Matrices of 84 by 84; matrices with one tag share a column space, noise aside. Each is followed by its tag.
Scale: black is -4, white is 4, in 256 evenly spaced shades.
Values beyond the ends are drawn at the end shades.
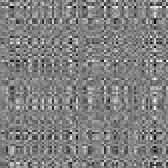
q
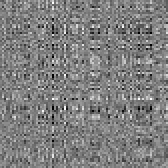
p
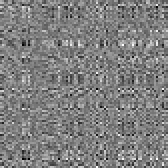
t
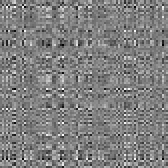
t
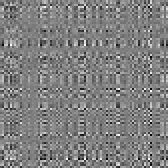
t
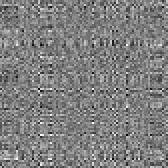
t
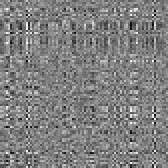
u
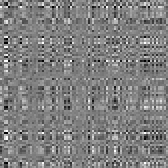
q
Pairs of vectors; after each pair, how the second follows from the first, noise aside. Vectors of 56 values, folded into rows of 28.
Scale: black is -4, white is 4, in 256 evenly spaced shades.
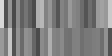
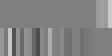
partly zeroed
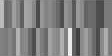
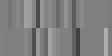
partly zeroed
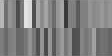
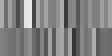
copied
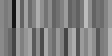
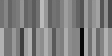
wrapped around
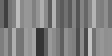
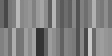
copied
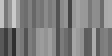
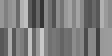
wrapped around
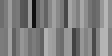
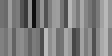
copied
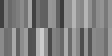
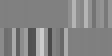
partly zeroed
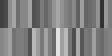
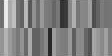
wrapped around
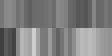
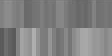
shrunk
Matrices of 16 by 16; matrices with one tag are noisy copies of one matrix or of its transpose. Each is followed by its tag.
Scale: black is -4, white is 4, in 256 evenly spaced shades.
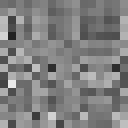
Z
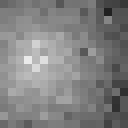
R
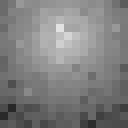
R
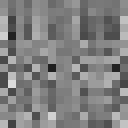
Z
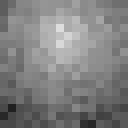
R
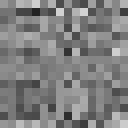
Z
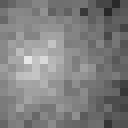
R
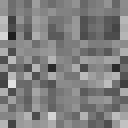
Z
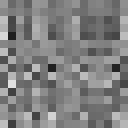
Z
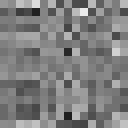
Z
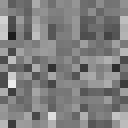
Z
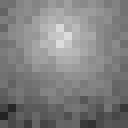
R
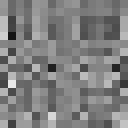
Z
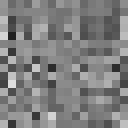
Z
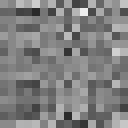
Z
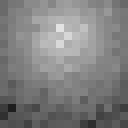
R
